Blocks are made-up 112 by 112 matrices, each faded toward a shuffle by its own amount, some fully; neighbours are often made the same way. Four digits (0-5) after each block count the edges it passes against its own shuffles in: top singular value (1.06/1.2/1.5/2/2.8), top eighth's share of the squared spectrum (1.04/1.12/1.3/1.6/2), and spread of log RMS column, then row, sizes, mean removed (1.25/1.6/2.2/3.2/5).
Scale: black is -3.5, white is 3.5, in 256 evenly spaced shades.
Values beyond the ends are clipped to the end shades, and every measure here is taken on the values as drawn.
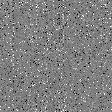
3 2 1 0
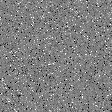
1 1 0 0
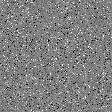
2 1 1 0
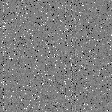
3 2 1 0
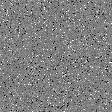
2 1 0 0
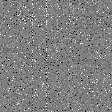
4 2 1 0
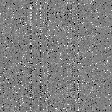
4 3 2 1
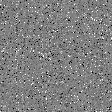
2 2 1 0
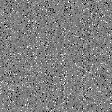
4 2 2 1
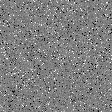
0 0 0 0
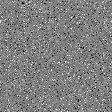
2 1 0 0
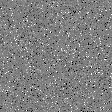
0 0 0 0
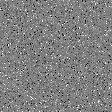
2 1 0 0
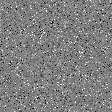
1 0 0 0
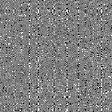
5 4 3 2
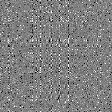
5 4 3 2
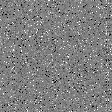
3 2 1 0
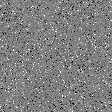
0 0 0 0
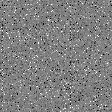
3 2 1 0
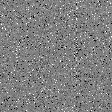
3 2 1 0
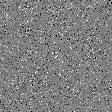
2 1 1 0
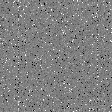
3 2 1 0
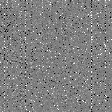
4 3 2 1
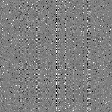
5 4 3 2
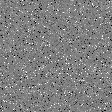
0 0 0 0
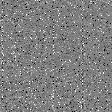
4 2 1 1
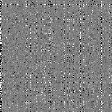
4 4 4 3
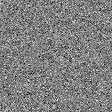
0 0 0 0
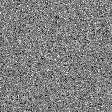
0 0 0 0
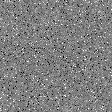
0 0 0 0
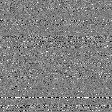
3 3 0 4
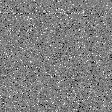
1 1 0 1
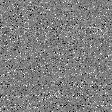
1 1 0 2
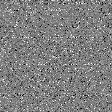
1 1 0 2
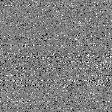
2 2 0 3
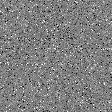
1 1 0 1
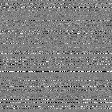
3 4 0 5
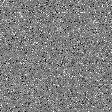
1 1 0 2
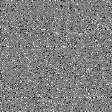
2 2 0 2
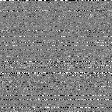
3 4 0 4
